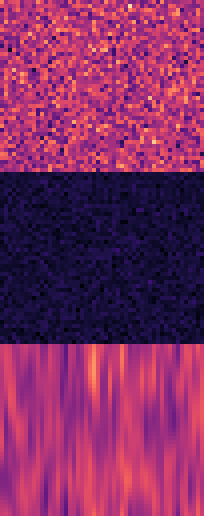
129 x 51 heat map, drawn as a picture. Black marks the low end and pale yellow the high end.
It is made of 3 by 1 panels. Panel 1,1: middling, fine-grained, strong in contrast. Panel 2,1: very low, fine-grained, faint in contrast. Panel 3,1: middling, streaked downward.
